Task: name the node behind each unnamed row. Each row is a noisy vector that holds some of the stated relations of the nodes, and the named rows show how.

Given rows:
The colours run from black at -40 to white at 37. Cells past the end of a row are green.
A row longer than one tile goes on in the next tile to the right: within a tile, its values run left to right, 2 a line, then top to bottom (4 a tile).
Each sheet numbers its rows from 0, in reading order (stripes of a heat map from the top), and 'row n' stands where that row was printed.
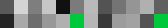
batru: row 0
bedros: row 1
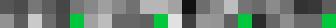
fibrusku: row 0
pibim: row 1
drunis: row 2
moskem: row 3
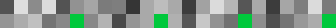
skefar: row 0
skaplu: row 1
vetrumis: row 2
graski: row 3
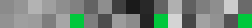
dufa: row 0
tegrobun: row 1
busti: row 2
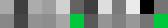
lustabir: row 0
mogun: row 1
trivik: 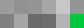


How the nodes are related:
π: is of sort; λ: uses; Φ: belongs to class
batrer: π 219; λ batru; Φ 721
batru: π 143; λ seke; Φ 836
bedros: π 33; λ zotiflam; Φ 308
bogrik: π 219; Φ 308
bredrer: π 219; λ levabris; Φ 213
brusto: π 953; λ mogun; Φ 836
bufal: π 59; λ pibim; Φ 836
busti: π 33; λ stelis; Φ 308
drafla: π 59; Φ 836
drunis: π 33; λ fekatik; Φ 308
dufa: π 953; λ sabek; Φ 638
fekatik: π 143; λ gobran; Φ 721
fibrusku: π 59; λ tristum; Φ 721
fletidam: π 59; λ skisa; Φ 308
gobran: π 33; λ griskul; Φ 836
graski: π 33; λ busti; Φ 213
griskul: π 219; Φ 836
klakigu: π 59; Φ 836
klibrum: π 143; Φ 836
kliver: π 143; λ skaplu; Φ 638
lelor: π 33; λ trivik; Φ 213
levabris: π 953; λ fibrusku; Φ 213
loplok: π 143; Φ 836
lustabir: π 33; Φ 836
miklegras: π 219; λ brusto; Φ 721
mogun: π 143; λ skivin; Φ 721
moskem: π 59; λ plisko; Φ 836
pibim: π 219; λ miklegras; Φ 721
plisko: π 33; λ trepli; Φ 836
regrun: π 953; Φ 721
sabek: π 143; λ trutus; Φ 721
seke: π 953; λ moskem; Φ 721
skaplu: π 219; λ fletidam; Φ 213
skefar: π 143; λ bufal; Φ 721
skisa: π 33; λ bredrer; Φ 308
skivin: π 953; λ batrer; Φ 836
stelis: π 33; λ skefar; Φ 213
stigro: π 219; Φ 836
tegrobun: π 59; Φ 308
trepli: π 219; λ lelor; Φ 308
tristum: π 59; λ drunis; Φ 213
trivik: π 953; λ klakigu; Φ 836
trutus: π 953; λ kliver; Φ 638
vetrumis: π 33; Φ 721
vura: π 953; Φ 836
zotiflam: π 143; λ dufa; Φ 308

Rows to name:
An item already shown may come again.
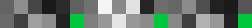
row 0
tegrobun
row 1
sabek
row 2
fletidam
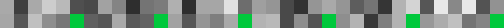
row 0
vetrumis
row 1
bufal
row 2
gobran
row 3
bogrik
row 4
bredrer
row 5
skefar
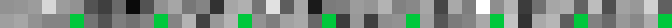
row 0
regrun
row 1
tristum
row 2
skaplu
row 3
zotiflam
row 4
skivin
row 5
stelis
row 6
skisa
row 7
plisko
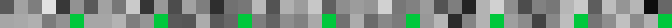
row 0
fekatik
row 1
fekatik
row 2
bufal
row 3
plisko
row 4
seke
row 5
bredrer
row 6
levabris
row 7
kliver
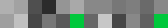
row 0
trepli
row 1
batrer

